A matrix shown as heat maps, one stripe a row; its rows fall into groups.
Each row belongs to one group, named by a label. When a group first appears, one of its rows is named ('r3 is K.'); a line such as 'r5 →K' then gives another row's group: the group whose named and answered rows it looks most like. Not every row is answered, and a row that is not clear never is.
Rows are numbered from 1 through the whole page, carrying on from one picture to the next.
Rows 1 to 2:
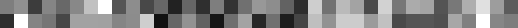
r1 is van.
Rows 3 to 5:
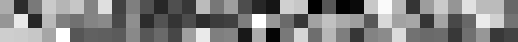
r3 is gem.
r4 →van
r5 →gem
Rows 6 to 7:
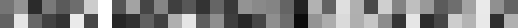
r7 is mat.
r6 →van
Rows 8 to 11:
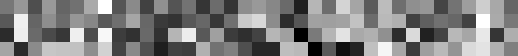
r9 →van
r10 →mat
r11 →gem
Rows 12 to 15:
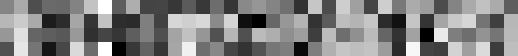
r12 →van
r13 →mat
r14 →mat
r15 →mat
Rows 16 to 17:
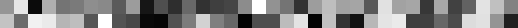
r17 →gem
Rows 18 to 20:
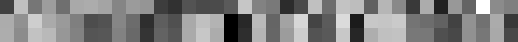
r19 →gem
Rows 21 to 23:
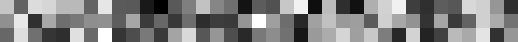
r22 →van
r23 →mat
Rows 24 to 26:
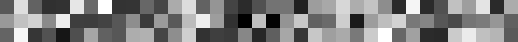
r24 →mat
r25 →gem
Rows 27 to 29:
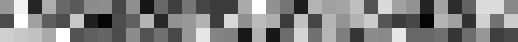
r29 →gem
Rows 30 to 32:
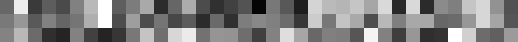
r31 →van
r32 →mat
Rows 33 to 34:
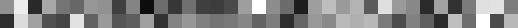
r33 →van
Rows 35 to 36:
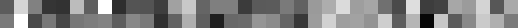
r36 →van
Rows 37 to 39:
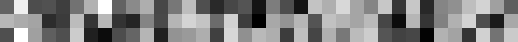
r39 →mat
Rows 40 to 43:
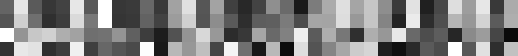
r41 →mat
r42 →gem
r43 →mat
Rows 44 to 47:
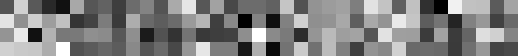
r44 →mat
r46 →van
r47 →gem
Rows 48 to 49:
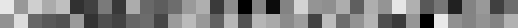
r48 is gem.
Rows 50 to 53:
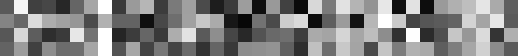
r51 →gem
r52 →mat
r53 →van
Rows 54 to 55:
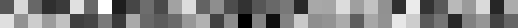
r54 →mat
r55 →gem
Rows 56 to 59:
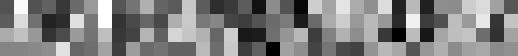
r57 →mat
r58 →mat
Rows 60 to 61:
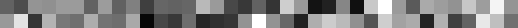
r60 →gem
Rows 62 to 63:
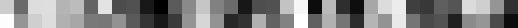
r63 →gem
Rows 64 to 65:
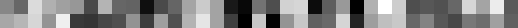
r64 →gem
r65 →gem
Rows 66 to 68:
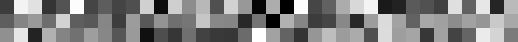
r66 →mat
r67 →gem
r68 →van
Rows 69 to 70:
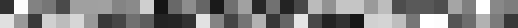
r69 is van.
